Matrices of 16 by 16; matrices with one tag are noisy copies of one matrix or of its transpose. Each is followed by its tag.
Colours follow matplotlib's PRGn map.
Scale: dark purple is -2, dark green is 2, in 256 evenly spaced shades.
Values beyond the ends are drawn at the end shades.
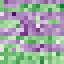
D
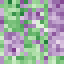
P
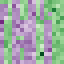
D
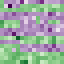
D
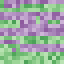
D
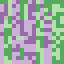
D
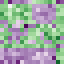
P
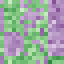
P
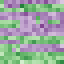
D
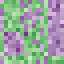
P
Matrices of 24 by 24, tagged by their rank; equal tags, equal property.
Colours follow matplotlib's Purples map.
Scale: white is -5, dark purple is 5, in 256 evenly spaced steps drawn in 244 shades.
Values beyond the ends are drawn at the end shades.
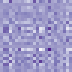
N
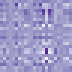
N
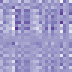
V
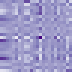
N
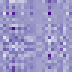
N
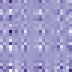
V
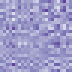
N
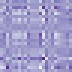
V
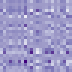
V
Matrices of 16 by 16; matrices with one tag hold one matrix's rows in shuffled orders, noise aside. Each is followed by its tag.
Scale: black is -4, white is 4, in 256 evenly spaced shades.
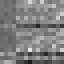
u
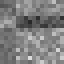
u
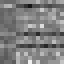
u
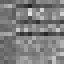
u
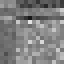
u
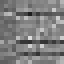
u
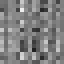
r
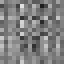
r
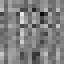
r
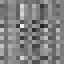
r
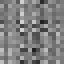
r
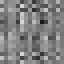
r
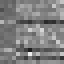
u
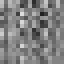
r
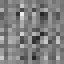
r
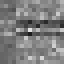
u
